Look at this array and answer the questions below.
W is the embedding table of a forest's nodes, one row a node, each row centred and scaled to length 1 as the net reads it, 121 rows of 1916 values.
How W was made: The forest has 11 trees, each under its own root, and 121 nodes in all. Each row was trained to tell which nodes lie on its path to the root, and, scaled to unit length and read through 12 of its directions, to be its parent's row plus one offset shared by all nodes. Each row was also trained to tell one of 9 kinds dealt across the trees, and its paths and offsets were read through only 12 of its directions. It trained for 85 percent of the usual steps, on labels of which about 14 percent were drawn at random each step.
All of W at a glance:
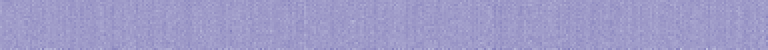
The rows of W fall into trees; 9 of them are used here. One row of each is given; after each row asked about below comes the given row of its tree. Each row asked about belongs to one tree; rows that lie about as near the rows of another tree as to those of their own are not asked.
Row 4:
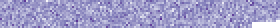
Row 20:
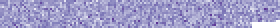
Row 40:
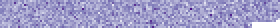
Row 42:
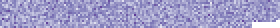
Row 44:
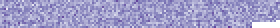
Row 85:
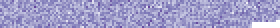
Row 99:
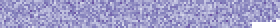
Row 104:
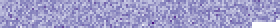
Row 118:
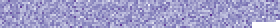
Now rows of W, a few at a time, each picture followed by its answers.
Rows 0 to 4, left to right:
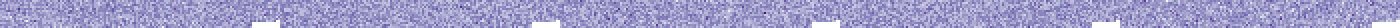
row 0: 44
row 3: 40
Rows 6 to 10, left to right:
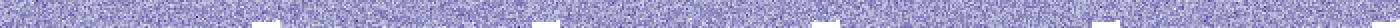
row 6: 40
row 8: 104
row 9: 42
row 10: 104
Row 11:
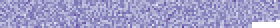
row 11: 85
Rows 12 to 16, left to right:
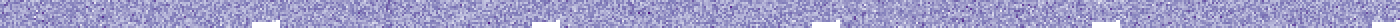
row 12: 40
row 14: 40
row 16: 118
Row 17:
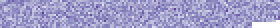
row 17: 44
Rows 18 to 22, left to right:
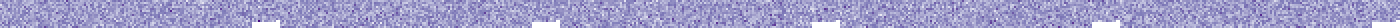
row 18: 44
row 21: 40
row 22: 118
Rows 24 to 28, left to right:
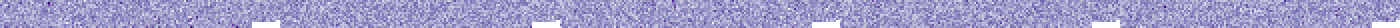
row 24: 4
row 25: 118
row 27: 104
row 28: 104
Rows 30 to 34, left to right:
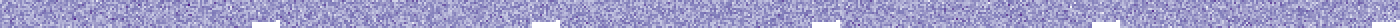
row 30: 42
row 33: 44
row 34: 118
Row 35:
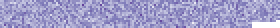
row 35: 118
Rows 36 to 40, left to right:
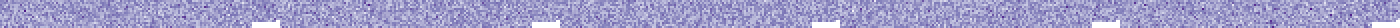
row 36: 4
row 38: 20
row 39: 104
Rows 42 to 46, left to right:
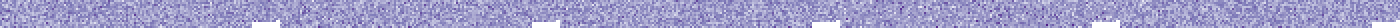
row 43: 44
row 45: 40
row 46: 99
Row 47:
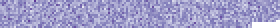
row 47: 4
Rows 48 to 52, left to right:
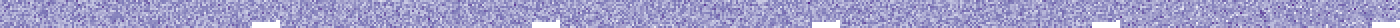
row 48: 4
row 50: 44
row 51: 118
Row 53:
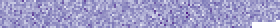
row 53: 20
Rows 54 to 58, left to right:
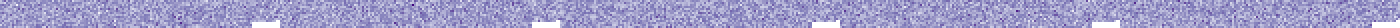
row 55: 118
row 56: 44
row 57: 42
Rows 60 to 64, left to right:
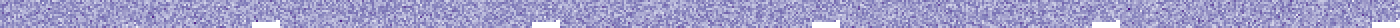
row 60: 40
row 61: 44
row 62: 104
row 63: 99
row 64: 44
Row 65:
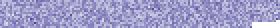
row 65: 20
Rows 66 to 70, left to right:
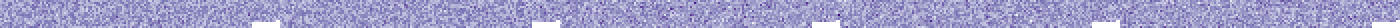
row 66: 104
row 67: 118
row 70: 42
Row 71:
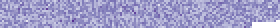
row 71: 44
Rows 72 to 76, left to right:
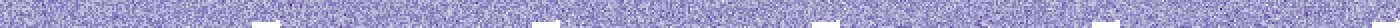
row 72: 104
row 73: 104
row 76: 104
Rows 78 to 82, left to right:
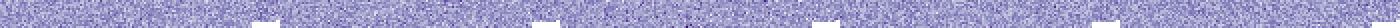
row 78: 104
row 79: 104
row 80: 42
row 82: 40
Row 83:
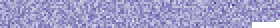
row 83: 44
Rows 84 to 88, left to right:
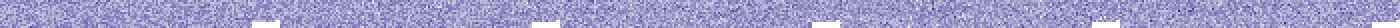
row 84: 104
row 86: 44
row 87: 44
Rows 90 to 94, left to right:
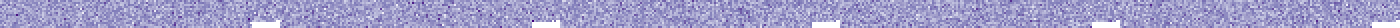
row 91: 40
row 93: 118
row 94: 20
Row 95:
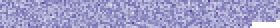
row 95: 99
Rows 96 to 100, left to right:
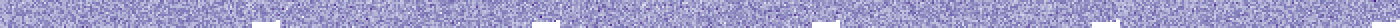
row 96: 118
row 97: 118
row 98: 40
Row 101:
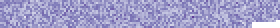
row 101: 4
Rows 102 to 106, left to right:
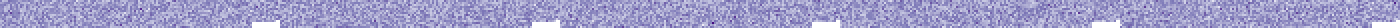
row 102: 118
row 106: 40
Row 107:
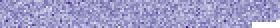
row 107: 99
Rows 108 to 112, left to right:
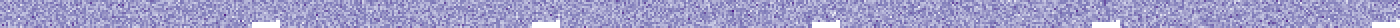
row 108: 85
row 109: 85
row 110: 118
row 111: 40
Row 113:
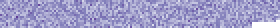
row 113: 85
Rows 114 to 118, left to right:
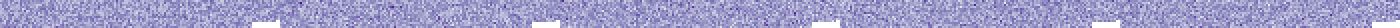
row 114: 4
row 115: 4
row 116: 85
